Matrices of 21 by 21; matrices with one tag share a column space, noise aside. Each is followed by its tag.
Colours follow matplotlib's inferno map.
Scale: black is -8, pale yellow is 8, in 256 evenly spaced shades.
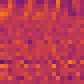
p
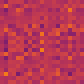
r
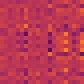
r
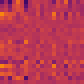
p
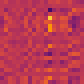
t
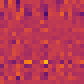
p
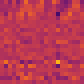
p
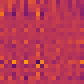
p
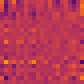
p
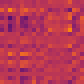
t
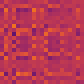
r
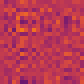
t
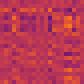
t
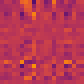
p
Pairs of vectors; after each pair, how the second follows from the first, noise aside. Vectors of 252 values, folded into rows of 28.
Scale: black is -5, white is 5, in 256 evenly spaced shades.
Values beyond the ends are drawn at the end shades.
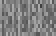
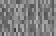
reversed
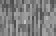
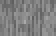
shrunk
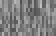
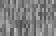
reversed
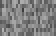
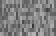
reversed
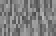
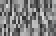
scaled up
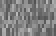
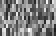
scaled up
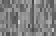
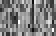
scaled up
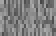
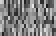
scaled up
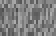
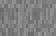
shrunk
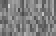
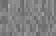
shrunk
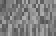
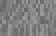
shrunk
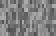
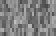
reversed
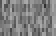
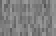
shrunk
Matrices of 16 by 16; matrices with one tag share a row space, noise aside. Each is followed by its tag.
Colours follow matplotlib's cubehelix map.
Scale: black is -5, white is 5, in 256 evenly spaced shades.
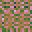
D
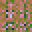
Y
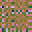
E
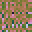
E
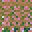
D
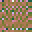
E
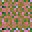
D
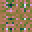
Y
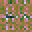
Y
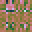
Y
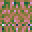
D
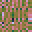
E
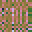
E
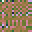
E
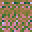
D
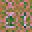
Y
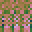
D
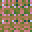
D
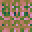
D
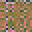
Y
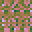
D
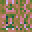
Y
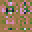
Y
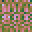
D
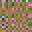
E
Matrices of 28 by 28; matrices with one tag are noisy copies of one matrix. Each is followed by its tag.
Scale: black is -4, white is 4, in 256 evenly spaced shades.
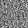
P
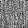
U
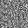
P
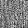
U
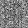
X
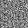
P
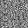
P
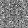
X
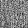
U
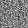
P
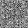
X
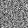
P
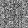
X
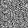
P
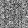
X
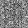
X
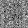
X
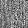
U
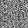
P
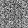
X
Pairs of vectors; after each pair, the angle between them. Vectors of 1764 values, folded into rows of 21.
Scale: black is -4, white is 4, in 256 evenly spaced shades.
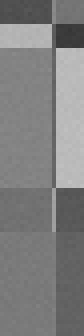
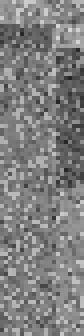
partly opposed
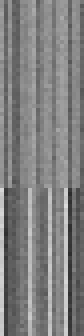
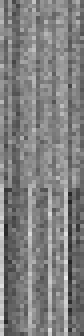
nearly parallel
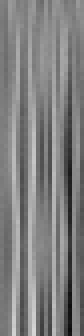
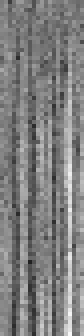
nearly opposite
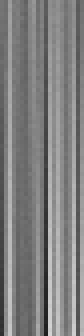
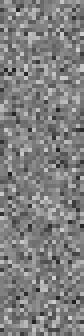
orthogonal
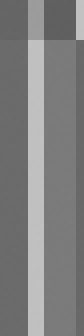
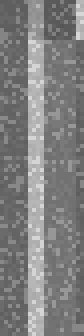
nearly parallel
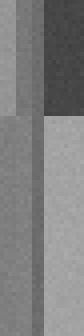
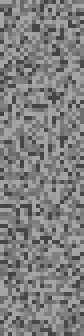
orthogonal
